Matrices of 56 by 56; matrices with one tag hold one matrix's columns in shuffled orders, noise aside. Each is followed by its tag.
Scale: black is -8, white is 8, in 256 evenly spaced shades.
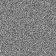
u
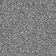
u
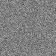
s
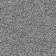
s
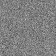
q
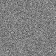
u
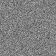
u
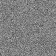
s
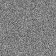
q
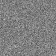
q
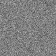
u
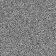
q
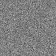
q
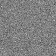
s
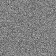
s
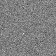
s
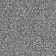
q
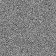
s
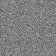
s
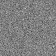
q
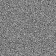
s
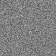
u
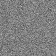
s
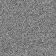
s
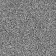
q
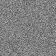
s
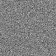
s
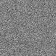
s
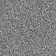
q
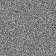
u
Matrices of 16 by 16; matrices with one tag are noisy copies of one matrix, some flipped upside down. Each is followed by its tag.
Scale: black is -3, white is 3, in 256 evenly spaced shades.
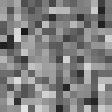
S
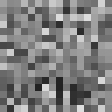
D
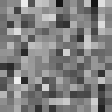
S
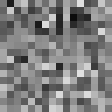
D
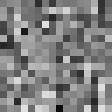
S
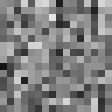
S
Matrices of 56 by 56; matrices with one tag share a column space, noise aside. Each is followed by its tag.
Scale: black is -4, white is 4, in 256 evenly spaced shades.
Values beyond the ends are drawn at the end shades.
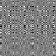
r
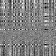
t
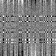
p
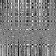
t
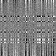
p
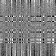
p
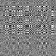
r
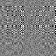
r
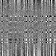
p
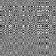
r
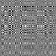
r
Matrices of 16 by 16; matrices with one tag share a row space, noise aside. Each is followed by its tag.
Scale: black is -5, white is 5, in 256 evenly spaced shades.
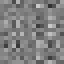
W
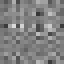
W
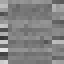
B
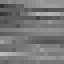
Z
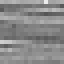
Z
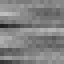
Z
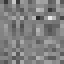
W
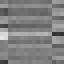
B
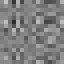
W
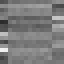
B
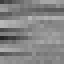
Z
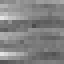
Z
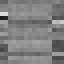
B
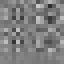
W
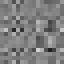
W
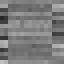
B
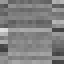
B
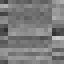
B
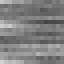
Z
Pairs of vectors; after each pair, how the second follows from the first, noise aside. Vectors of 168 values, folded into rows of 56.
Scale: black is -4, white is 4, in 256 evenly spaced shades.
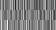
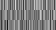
negated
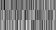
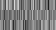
wrapped around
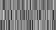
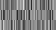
wrapped around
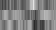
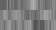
shrunk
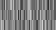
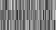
wrapped around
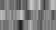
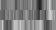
wrapped around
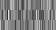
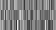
wrapped around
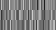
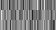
negated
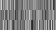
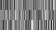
negated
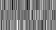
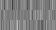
shrunk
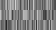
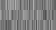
shrunk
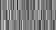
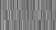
shrunk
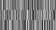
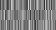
wrapped around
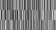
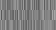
shrunk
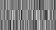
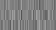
shrunk
